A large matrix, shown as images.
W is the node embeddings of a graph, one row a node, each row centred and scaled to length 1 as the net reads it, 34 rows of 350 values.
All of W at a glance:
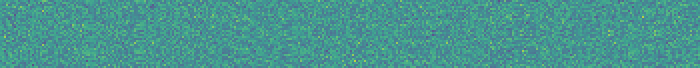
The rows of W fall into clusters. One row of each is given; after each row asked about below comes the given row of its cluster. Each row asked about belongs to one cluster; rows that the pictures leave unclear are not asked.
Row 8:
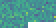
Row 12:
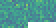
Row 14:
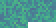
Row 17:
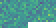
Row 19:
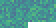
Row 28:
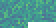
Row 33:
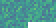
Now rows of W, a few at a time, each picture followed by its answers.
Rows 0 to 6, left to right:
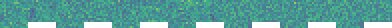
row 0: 14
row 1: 12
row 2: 19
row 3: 28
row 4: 8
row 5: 33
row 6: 8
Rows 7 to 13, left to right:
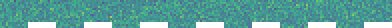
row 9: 19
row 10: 12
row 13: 8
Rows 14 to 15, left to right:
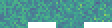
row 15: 17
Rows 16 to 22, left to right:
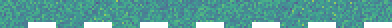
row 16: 8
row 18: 14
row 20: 12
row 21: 28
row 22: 33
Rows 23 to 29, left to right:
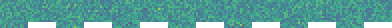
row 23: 8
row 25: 14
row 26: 14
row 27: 19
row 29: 14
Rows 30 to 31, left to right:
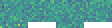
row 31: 12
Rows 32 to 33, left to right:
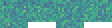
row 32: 19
